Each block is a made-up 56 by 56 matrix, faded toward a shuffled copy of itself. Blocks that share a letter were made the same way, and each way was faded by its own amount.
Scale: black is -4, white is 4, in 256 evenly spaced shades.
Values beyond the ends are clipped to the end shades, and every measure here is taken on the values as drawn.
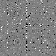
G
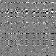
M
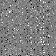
G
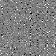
G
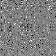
G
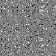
G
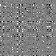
M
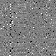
G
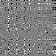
M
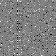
G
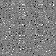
G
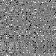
G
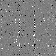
G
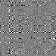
M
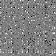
G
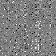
G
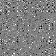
G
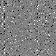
G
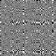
M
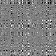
M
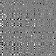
M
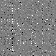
G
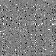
G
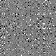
G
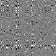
M
